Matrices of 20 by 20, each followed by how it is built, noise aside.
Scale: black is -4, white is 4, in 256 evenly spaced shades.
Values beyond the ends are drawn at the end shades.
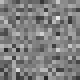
low rank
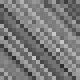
Toeplitz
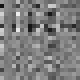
low rank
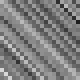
Toeplitz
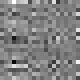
low rank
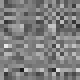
low rank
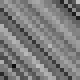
Toeplitz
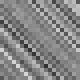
Toeplitz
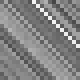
Toeplitz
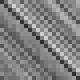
Toeplitz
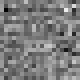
low rank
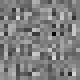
low rank
